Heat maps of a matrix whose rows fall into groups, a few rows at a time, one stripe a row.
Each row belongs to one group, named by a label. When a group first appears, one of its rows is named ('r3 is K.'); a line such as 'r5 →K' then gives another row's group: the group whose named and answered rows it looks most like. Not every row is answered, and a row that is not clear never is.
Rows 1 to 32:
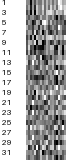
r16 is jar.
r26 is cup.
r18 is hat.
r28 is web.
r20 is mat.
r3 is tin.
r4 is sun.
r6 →mat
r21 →web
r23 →web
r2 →tin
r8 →tin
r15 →hat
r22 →jar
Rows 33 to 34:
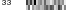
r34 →cup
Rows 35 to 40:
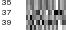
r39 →mat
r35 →hat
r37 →sun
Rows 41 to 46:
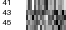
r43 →jar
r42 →web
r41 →web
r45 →sun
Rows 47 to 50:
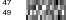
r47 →sun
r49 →cup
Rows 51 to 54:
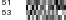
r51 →sun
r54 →cup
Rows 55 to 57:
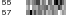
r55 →sun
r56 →cup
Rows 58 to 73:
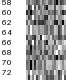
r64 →cup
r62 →jar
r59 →web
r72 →cup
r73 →cup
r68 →hat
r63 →cup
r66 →web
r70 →tin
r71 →tin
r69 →sun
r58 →sun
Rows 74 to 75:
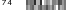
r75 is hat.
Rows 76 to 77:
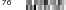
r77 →tin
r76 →web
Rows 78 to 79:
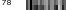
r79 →jar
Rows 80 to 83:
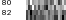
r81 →web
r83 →jar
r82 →jar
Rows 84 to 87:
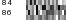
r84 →tin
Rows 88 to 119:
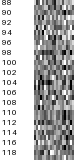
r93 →cup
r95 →hat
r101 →sun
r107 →mat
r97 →cup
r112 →jar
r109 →tin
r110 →sun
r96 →web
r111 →sun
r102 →hat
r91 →tin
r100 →hat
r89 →hat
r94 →tin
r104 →jar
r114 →jar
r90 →sun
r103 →mat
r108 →web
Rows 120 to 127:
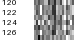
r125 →hat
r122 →web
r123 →hat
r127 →tin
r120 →hat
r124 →cup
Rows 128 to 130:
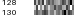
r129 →cup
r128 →jar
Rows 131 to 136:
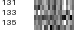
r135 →hat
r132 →hat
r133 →cup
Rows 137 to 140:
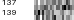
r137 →cup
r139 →tin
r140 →web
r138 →sun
